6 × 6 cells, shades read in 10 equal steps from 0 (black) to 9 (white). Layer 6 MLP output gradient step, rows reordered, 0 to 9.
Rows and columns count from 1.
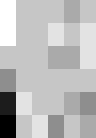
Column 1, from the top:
9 9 7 5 1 0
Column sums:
31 43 43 40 39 41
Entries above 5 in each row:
6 6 6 5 4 4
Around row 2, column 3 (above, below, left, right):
7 7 7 8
